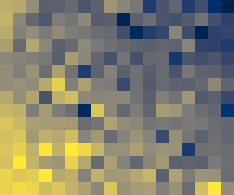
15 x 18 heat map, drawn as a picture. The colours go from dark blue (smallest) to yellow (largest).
Mirror symmetry: none. Histogram: bell-shaped. Ninth with the lowest average: top right. Ninth with the highest average: bottom left. Slope: up to the bottom left. Odd rows or columns: none.
